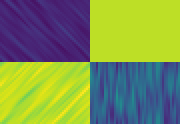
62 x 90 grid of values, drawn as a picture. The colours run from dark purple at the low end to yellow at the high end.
It is made of 2 by 2 panels. Panel 1,1: very low, slanting down to the right, faint in contrast. Panel 1,2: very high, flat. Panel 2,1: very high, slanting up to the right, faint in contrast. Panel 2,2: low, streaked downward.
